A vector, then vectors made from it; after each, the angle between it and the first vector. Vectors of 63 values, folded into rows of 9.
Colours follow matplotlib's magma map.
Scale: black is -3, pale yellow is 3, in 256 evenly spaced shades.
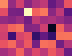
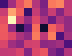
partly opposed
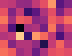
partly opposed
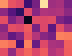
partly aligned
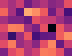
nearly parallel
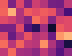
partly aligned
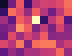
orthogonal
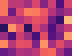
partly aligned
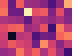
nearly parallel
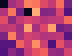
partly opposed
